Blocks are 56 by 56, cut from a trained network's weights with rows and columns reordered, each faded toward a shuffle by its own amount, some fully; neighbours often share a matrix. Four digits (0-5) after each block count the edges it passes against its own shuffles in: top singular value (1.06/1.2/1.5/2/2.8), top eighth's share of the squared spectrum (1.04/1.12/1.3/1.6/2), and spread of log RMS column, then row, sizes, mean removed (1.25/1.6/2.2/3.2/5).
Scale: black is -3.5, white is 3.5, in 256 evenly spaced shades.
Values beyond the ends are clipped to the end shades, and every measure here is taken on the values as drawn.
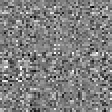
3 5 3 3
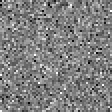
0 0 0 0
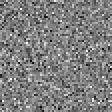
2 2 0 1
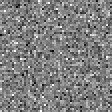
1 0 0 0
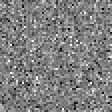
1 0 0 0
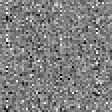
2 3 2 0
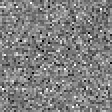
2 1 0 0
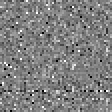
2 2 0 1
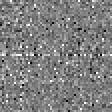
3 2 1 1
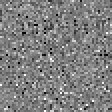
2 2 1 1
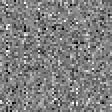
2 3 2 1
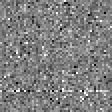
2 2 1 1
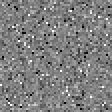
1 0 0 0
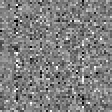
3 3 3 1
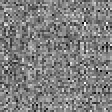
3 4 2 1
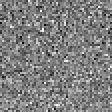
2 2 0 0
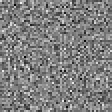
3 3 1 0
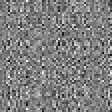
4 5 3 2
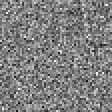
2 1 0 0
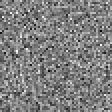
1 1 0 0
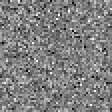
0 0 0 0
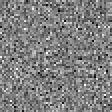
2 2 1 0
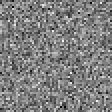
0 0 0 0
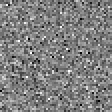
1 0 0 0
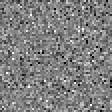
1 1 0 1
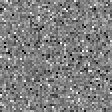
0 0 0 0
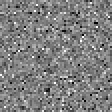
1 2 0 1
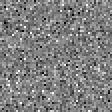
0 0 0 0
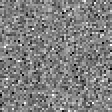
1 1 0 0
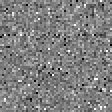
1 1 0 0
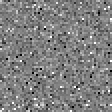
1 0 0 0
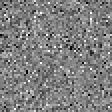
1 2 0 1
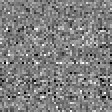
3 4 1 3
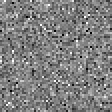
1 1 0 0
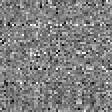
3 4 1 3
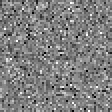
0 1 0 0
